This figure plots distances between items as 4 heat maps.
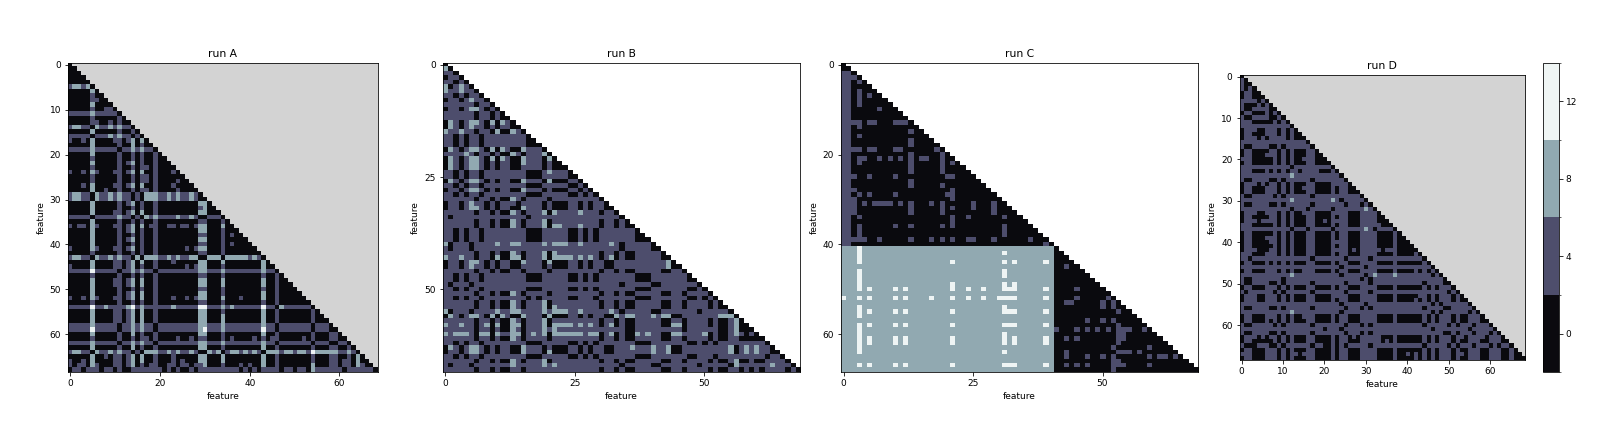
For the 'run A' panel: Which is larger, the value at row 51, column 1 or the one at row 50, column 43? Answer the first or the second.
the second
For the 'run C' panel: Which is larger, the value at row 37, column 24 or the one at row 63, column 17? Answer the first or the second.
the second
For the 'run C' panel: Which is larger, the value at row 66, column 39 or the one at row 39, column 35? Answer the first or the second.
the first
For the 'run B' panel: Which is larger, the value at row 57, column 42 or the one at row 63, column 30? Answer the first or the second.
the second
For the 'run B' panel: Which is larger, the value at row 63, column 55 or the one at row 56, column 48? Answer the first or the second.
the first
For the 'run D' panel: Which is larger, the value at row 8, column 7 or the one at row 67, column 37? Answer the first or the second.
the second
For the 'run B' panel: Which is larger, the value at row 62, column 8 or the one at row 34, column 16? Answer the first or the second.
the first
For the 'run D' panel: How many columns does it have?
69
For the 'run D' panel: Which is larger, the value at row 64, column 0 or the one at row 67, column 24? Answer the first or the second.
the second
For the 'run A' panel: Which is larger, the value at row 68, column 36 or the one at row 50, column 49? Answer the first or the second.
the first
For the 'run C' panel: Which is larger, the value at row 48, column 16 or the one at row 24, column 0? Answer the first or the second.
the first
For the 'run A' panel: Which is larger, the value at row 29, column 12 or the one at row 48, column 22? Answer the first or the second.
the first
